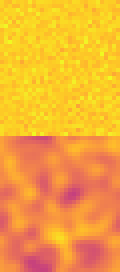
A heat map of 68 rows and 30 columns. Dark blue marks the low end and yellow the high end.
It is made of 2 by 1 panels. Panel 1,1: very high, fine-grained, faint in contrast. Panel 2,1: high, blotchy.
